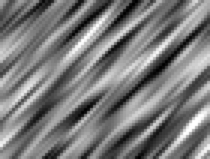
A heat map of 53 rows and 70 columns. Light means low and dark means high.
Odd rows or columns: none. Average level on the scale: 50%. Grain: diagonal, up to the right. Histogram: bell-shaped. Slope: none.
